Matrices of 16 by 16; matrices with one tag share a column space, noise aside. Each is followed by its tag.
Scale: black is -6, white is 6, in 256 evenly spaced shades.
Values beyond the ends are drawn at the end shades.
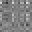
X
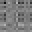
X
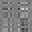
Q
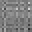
Q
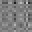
X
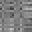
Q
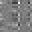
X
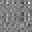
X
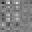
X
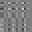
Q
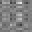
X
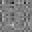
X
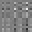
Q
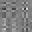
Q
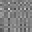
Q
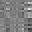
Q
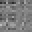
X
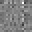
X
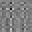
Q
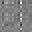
X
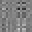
Q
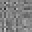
Q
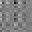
X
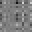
X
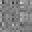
X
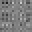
X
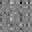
X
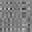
Q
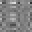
X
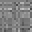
Q
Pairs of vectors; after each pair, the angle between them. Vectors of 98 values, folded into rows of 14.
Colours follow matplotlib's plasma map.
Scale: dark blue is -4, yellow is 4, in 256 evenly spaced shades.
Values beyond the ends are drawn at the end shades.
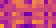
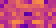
nearly parallel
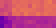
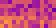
partly opposed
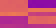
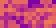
partly aligned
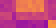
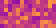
orthogonal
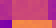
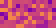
orthogonal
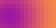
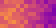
nearly opposite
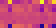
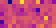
partly opposed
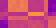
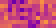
partly opposed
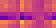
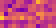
partly opposed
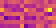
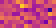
partly opposed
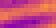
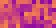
orthogonal
